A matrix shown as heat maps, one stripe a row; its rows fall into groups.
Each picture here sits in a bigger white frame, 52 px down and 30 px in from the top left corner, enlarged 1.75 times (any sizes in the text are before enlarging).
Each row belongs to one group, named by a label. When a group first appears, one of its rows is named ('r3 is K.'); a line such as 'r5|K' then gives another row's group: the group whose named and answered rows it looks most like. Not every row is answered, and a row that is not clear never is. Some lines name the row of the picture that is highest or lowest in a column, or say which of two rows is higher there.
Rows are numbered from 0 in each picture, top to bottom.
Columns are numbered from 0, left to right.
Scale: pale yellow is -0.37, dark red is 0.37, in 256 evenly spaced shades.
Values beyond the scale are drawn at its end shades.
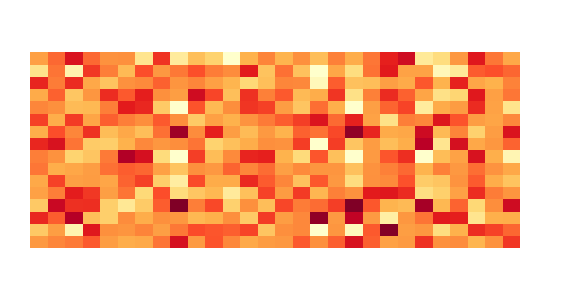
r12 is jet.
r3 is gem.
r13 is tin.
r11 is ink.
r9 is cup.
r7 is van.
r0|ink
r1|gem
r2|van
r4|cup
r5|tin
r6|jet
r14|gem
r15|jet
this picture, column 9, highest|3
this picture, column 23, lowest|1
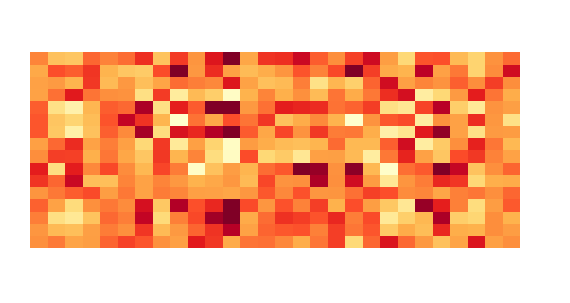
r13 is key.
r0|key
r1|jet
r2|gem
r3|ink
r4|key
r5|cup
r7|ink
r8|ink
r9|tin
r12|key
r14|key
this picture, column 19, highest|0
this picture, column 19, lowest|8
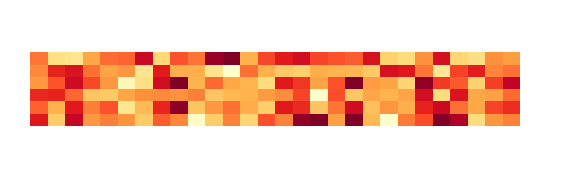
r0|key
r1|ink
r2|jet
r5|tin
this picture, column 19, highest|0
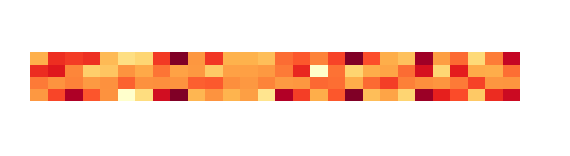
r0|jet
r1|van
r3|jet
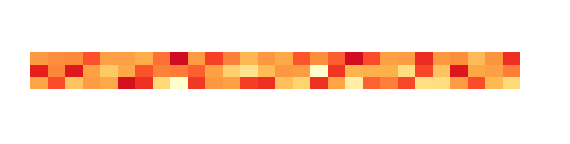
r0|jet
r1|van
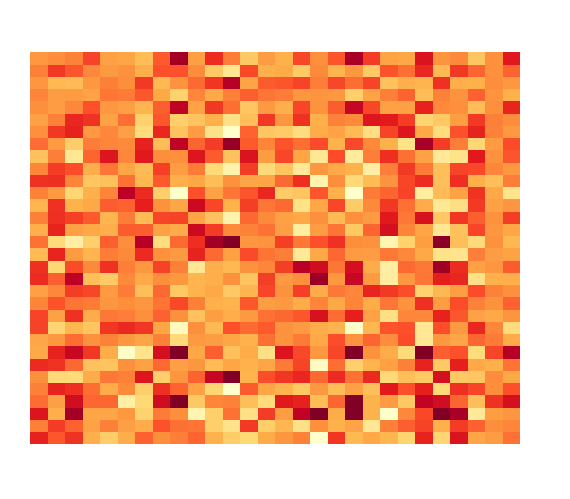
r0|jet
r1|ink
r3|cup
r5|ink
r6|ink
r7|key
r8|gem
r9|ink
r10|van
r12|gem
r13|ink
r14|gem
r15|key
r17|tin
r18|tin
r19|ink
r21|tin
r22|cup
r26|key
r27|ink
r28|jet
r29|tin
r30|ink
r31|van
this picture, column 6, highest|15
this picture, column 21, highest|6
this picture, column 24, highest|29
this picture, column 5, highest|11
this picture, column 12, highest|8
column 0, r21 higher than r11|Yes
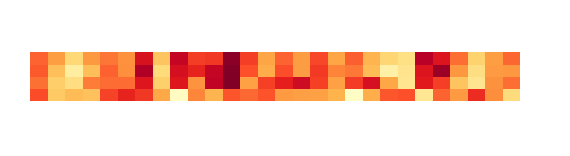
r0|key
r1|key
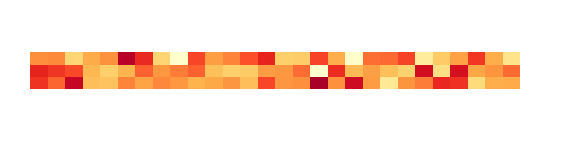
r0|cup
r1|van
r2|tin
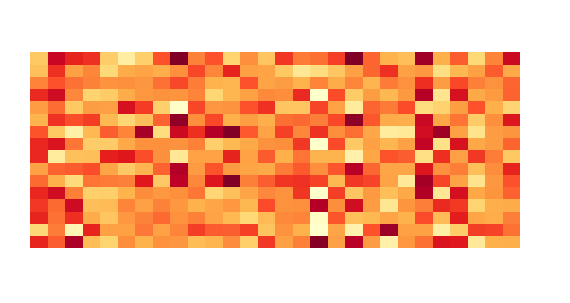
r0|jet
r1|gem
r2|ink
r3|van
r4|cup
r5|jet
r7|van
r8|cup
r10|key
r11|van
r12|tin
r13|van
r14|gem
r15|tin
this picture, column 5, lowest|0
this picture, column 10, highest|6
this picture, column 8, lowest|4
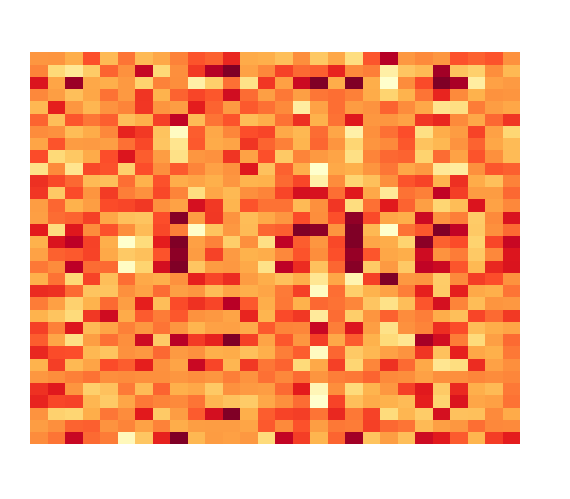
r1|key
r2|tin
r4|gem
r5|jet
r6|cup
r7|cup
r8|cup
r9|gem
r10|van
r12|gem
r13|jet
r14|tin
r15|jet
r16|jet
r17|jet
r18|gem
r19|van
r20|key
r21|gem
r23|key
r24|van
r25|gem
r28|van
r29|key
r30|ink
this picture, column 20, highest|18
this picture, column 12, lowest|2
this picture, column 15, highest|14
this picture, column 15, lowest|4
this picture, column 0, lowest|9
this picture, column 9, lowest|14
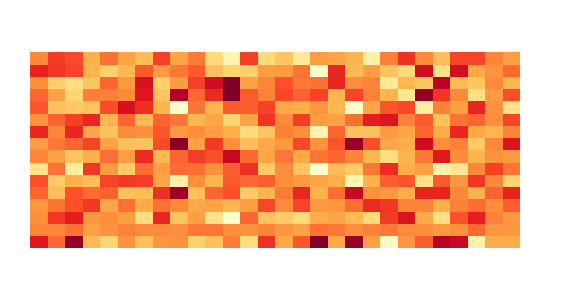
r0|ink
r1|van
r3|key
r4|cup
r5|ink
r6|van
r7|jet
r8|key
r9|gem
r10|cup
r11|jet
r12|ink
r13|ink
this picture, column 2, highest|15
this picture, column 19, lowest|0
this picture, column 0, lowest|9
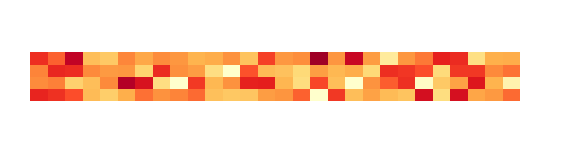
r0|tin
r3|van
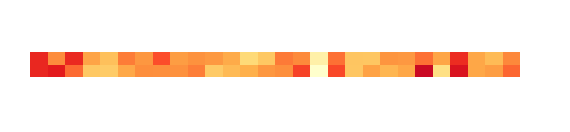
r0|van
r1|van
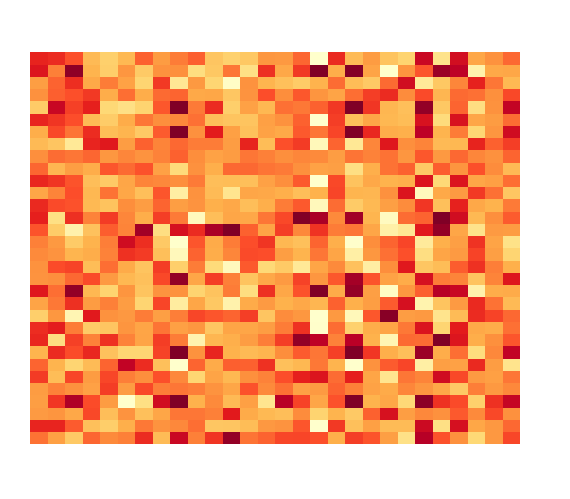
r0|van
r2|ink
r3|ink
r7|gem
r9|cup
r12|van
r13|tin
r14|key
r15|cup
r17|ink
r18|jet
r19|tin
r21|gem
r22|van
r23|tin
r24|jet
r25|cup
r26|tin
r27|gem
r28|jet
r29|gem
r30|van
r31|key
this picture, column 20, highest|21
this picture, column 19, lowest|17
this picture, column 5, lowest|28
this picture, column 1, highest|4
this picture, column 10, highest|14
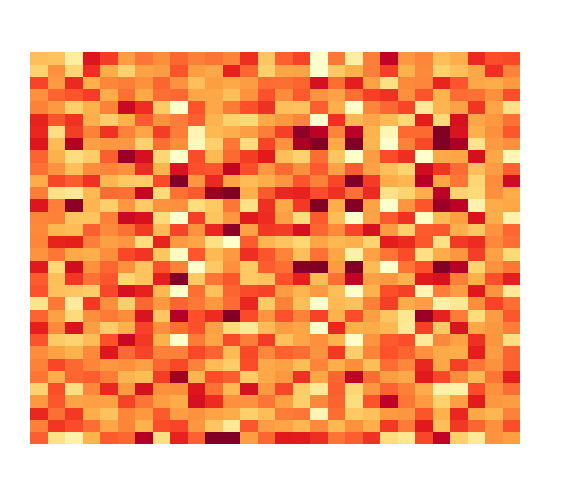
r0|gem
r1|gem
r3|ink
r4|cup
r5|van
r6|tin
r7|tin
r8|cup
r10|jet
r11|key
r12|tin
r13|cup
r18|jet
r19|cup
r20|gem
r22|van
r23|cup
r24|gem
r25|ink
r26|jet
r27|gem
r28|gem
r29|van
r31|key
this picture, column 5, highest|8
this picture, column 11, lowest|15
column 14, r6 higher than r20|Yes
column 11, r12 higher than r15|Yes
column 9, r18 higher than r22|No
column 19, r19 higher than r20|No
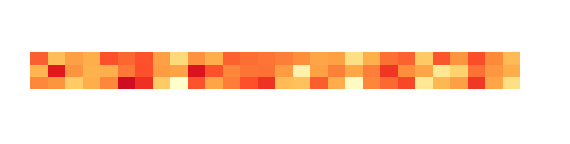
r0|cup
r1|gem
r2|cup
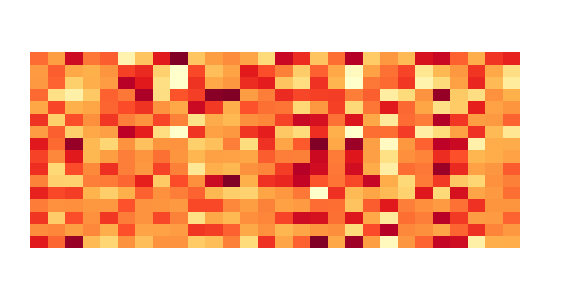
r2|cup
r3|key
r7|tin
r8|tin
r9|tin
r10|key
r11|van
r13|tin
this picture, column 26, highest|0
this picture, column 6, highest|3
